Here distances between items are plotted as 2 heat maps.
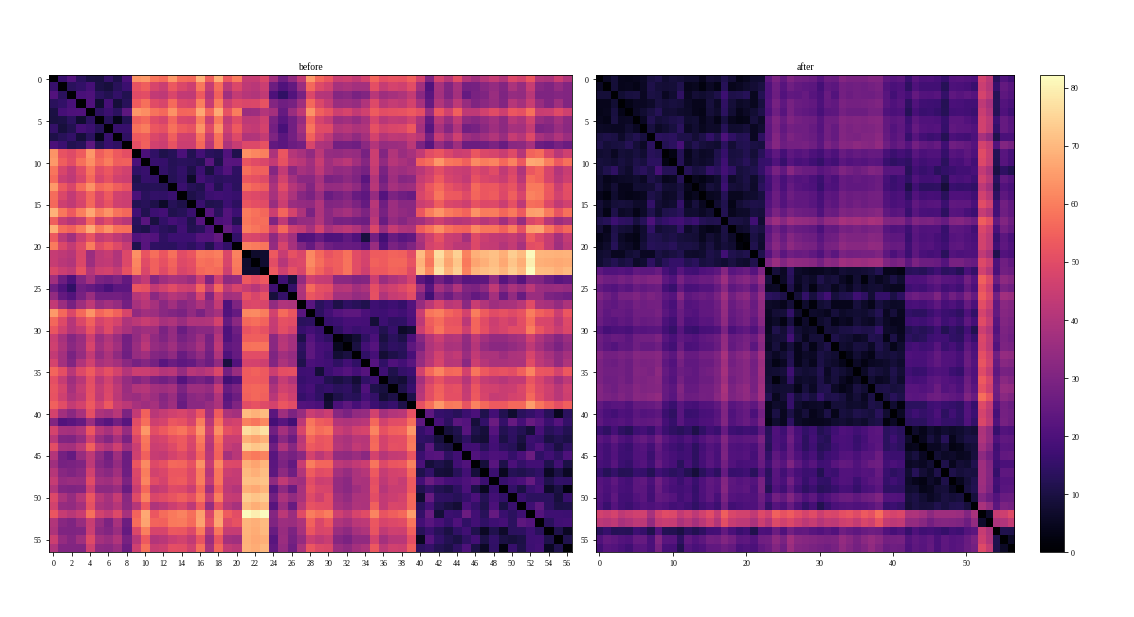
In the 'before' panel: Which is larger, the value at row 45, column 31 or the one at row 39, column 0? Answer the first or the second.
the second
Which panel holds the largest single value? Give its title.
before
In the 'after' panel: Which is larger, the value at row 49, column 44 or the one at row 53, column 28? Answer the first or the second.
the second
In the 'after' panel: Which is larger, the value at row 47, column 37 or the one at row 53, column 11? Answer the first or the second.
the second
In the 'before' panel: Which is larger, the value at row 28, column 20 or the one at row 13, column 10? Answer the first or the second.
the first
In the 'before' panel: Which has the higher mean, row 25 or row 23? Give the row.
23
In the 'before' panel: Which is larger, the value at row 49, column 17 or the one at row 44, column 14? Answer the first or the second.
the second
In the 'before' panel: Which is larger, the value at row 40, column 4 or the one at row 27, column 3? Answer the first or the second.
the first
